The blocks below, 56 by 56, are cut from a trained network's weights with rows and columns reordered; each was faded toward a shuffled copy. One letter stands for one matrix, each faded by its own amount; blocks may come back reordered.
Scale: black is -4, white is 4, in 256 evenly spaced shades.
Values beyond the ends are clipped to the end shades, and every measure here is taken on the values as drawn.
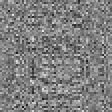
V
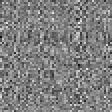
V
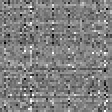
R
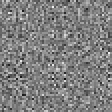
V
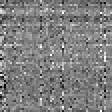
R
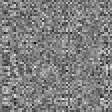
V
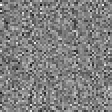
V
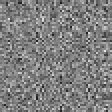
V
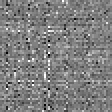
R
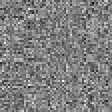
V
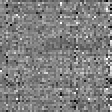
R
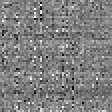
R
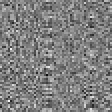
V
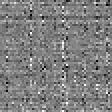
R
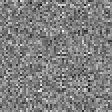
V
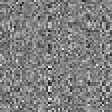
V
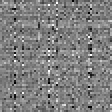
R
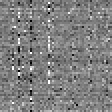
R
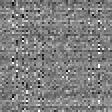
R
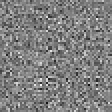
V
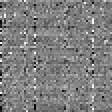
R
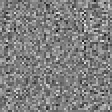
V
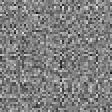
V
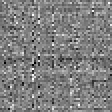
R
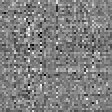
R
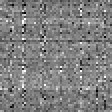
R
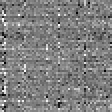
R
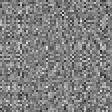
V
